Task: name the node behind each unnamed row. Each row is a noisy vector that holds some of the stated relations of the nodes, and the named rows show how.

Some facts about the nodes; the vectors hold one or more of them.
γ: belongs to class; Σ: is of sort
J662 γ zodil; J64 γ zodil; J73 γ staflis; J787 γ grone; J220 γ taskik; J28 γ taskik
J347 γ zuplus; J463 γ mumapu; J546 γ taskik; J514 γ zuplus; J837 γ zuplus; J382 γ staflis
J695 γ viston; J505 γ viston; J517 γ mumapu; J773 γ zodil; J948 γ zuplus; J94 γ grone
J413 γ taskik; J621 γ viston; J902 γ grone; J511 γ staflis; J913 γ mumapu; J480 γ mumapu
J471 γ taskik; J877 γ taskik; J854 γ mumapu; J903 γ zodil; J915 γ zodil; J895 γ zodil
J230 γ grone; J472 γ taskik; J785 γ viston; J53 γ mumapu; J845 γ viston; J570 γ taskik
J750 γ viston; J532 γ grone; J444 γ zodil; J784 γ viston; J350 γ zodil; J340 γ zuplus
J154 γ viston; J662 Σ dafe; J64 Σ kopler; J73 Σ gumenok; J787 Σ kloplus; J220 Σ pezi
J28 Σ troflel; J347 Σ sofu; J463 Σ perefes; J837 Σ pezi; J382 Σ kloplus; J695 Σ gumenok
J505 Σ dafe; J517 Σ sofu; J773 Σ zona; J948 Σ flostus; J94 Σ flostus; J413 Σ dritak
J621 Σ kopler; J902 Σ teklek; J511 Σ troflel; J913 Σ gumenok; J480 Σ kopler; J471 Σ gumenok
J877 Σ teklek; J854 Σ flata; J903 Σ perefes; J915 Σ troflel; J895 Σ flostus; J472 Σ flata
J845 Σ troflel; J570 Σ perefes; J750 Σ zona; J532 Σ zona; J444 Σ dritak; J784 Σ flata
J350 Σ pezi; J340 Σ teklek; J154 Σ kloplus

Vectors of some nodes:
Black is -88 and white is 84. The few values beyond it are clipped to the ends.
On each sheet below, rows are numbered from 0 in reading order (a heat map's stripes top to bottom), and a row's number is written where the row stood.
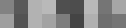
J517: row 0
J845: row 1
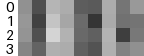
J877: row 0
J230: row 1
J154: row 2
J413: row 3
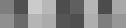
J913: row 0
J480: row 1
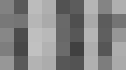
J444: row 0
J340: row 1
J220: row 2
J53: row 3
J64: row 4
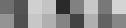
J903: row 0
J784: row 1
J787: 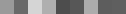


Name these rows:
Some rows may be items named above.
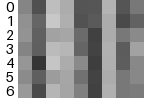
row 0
J73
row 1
J382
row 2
J28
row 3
J854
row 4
J785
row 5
J28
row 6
J845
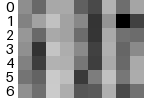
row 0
J915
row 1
J948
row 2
J511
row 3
J785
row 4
J546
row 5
J570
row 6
J382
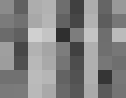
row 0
J472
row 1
J347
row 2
J463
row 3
J845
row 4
J621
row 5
J837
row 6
J340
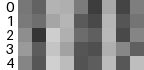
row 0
J514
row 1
J347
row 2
J695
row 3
J902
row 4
J350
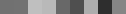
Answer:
J837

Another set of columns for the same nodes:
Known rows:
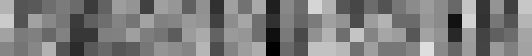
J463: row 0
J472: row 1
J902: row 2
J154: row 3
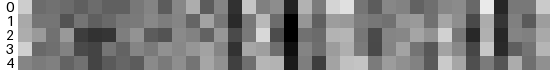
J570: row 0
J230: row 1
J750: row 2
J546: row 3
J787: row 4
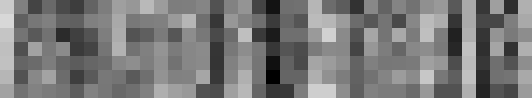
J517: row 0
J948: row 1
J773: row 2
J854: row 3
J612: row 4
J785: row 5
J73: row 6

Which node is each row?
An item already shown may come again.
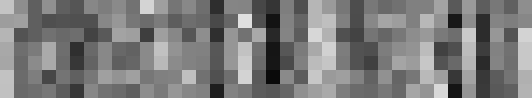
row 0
J347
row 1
J532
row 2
J463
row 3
J695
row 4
J695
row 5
J94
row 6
J837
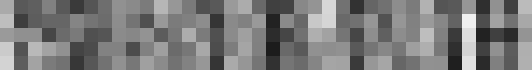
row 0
J913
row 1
J903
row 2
J511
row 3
J784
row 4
J472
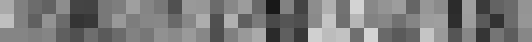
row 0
J902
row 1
J340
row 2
J382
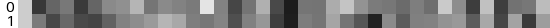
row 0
J895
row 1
J517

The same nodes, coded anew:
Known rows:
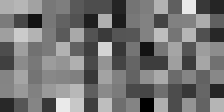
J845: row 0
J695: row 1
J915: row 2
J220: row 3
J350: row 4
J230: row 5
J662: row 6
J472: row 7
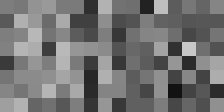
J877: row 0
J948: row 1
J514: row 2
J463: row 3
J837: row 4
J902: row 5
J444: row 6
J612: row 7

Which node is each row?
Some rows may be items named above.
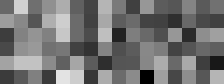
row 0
J94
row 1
J505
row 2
J837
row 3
J347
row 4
J915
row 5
J472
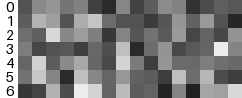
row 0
J347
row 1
J903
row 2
J340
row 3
J913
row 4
J94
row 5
J570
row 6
J854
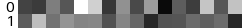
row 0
J784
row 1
J895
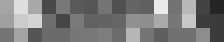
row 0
J28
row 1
J511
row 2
J382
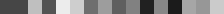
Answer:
J854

